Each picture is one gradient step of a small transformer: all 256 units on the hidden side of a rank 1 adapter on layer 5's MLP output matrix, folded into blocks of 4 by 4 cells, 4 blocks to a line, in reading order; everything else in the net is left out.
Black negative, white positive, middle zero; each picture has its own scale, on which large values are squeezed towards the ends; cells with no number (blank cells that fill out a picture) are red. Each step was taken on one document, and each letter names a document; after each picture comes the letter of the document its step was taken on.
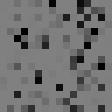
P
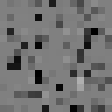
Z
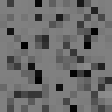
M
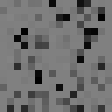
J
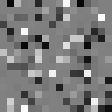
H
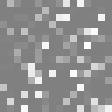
H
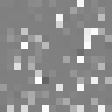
Z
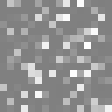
H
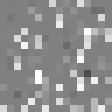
Z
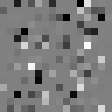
J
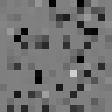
P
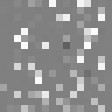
J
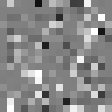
M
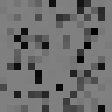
J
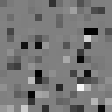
Z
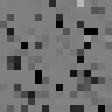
Z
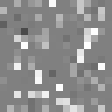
J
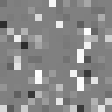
Z
